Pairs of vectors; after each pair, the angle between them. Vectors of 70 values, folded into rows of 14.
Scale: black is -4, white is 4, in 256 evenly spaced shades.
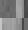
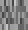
orthogonal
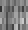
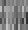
nearly opposite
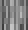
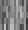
nearly parallel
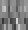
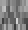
nearly parallel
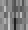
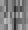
nearly parallel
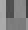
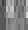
nearly opposite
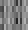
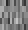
partly opposed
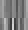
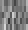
partly aligned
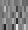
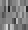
partly opposed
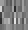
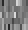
orthogonal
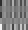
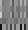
nearly opposite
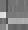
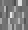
orthogonal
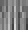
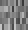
partly aligned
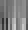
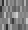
orthogonal
